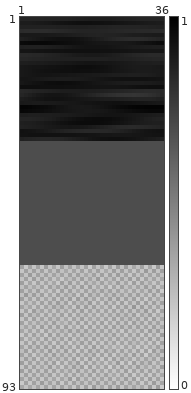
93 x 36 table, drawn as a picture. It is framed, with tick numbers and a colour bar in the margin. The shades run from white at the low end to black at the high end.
The table splits into 3 rows of 1 panel. Panel 1,1: very high, streaked across, faint in contrast. Panel 2,1: high, flat. Panel 3,1: low, checkered.
